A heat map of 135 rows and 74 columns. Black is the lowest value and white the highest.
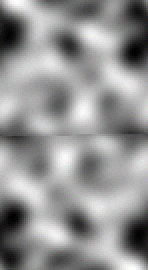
Odd rows or columns: none. Symmetry: a half turn. Lone odd cells: none. Average level on the scale: 60%.
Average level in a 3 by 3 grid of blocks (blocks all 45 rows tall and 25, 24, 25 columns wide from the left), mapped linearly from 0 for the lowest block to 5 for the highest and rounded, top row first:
3 2 0 / 3 5 3 / 0 2 3
